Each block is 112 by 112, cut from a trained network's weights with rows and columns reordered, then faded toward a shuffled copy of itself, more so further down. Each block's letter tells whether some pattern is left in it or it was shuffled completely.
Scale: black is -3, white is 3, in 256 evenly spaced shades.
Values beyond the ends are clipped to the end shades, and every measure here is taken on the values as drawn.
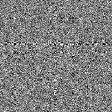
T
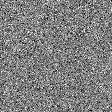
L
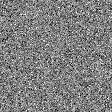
L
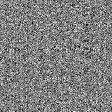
T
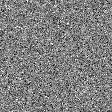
L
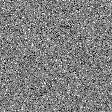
L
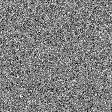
L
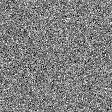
L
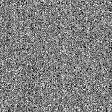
T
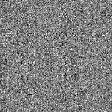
T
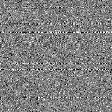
T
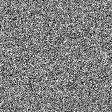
L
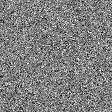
L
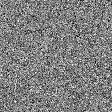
L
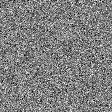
L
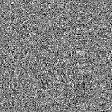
T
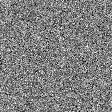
L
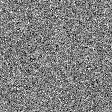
L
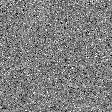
L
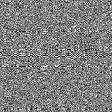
T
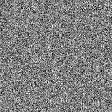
T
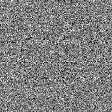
T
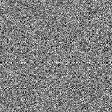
T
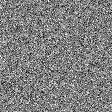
L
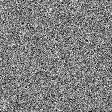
L
